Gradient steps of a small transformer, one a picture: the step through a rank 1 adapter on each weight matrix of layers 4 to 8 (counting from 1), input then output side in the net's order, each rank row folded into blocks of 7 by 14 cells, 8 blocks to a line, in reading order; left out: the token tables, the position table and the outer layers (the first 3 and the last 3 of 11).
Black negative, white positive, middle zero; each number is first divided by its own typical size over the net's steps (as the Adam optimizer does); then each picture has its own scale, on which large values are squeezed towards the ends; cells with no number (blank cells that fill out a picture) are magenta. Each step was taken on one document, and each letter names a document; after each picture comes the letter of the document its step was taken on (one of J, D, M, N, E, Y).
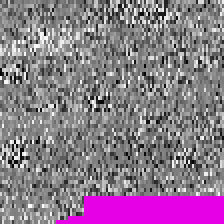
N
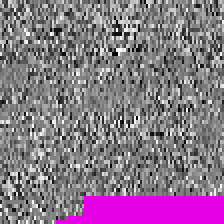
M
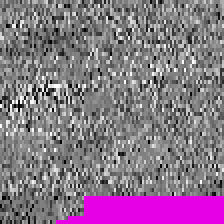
M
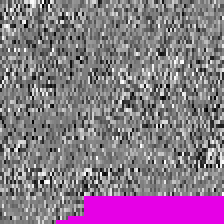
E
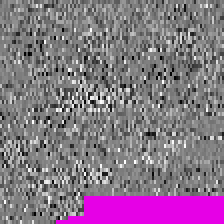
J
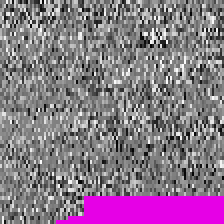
N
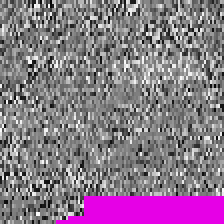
N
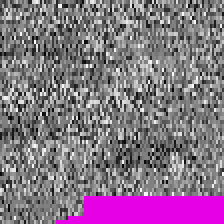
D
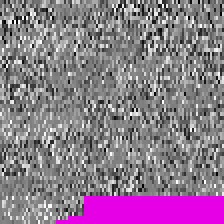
E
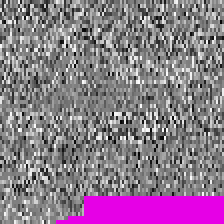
M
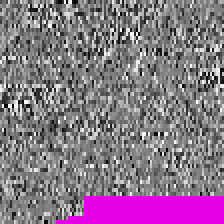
D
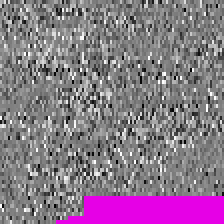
J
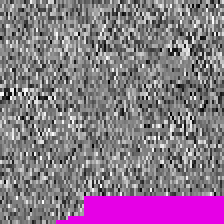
M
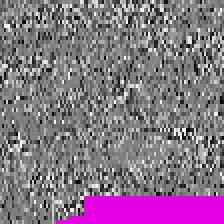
E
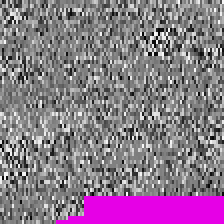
N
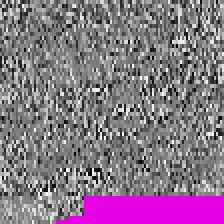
N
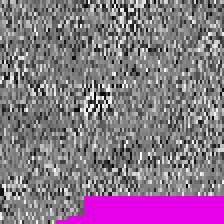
D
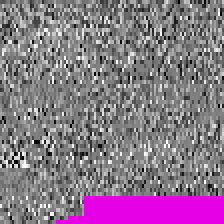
E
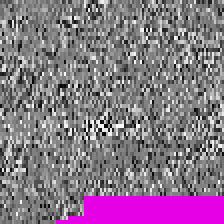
N
